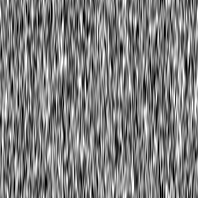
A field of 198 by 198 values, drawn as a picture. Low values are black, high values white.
Average level on the scale: 50%. Slope: none. Mirror symmetry: none. Histogram: bell-shaped. Grain: streaks running down.
